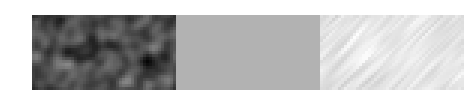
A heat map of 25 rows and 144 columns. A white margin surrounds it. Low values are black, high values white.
It is made of 1 by 3 panels. Panel 1,1: low, blotchy. Panel 1,2: high, flat. Panel 1,3: very high, slanting up to the right, faint in contrast.
